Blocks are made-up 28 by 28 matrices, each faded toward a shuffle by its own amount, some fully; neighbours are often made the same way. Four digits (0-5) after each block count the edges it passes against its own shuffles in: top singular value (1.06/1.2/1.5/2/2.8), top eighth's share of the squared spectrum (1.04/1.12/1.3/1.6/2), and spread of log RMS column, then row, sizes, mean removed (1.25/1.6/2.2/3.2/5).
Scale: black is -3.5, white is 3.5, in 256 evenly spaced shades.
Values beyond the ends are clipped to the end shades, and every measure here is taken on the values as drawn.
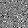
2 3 0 1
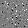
1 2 0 0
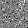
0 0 0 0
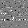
3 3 0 2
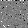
3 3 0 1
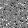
0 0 0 0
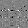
3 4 0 2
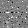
3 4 0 1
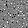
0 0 0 0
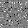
2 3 0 1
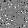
0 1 0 0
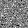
0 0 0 0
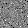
0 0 0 0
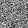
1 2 1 0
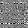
3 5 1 2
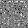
2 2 0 1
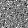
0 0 0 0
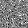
2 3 0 1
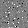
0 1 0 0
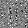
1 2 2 0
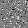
1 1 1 0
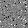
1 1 0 0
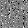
1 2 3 0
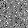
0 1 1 0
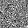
0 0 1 0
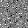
2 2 0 0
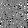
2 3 1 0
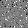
2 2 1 0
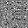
3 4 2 2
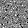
0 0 0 0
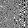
2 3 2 0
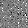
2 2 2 0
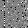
2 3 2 0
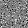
1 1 1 0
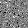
0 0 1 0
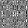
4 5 2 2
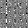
3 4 2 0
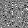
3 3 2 0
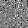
3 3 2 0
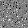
2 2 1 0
